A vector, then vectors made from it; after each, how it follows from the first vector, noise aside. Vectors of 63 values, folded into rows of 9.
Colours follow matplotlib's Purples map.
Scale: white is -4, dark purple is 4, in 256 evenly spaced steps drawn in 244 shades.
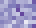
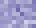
shrunk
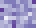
wrapped around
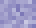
shrunk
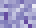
wrapped around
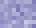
shrunk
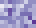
wrapped around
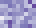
wrapped around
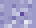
partly zeroed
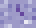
partly zeroed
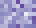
wrapped around
